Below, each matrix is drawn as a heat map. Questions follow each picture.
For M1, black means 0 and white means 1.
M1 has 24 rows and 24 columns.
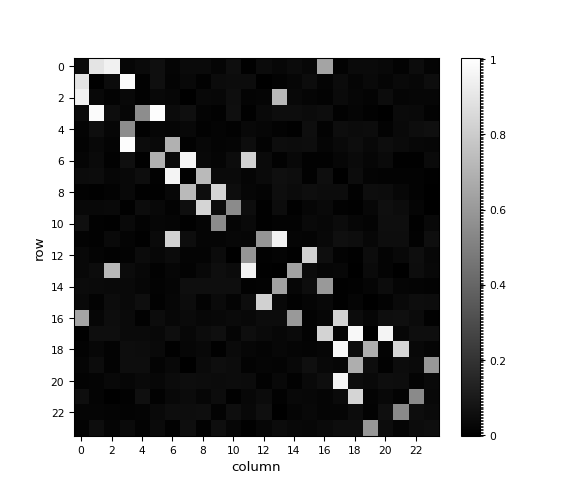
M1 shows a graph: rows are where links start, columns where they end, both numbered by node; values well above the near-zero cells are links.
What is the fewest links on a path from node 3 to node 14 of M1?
4
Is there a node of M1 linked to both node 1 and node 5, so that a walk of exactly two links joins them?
yes
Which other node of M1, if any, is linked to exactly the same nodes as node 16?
none
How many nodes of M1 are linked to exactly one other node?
6
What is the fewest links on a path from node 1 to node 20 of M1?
4
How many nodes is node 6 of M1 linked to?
3
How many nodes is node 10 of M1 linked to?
1
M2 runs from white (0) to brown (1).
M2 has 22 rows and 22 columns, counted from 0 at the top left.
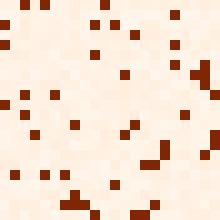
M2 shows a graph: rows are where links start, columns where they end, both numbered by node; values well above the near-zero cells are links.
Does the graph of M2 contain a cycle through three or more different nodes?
yes
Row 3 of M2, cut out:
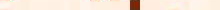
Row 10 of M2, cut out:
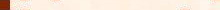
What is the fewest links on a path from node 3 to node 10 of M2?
6
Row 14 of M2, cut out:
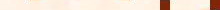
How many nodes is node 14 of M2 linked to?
2
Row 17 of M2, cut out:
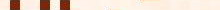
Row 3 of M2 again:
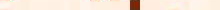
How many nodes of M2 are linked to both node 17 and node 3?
0
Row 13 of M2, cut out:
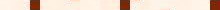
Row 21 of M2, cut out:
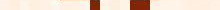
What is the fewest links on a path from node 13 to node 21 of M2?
1
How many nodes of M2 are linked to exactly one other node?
7
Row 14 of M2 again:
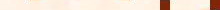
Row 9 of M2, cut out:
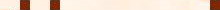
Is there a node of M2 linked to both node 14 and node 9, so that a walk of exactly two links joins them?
yes
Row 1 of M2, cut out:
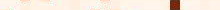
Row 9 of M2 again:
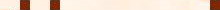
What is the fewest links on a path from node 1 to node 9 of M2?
5
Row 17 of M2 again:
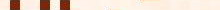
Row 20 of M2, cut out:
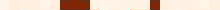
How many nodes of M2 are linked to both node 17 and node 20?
1
